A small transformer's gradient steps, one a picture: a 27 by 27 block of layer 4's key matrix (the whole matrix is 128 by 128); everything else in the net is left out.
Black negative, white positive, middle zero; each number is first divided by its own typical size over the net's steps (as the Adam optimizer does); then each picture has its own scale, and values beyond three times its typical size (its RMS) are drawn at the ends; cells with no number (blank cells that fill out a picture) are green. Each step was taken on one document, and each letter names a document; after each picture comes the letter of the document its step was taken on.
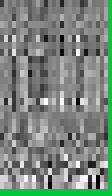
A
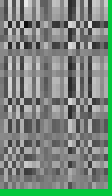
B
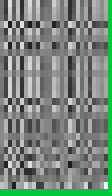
B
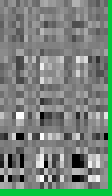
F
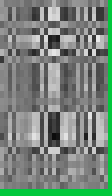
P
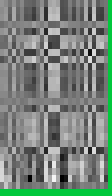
P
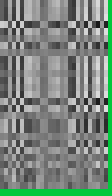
B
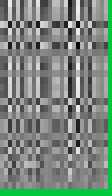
B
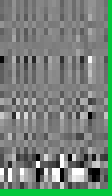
F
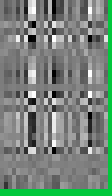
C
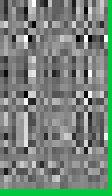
C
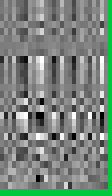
F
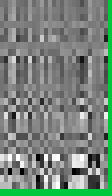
F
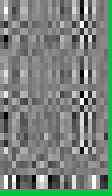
C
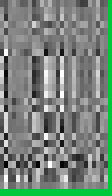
A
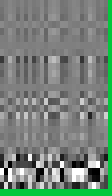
F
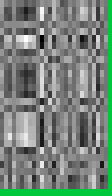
P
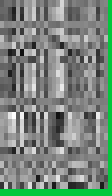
P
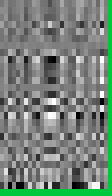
F
